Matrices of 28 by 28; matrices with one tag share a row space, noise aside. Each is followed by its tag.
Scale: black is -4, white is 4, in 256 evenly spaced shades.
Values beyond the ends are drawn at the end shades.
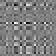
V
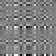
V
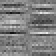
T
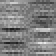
T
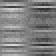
T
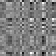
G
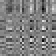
G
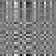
V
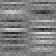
T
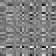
G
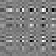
G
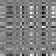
G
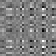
G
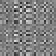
V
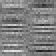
T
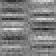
T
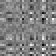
G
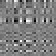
V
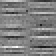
T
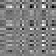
G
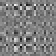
V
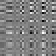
G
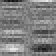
T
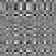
V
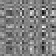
G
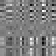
G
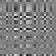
V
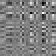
G
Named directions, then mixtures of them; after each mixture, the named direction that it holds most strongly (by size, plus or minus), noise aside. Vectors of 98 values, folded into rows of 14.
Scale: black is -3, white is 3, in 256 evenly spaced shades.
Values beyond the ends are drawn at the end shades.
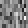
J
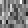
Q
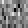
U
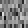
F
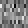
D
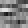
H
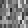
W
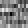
H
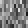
Q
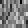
Q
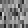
F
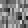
W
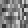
J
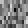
Q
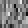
Q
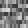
H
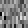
F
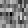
J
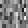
J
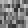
U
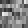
H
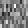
Q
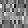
D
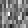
W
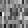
F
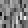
J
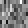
Q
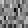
U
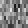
D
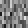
J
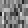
F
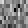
U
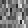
W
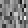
J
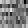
H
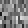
F
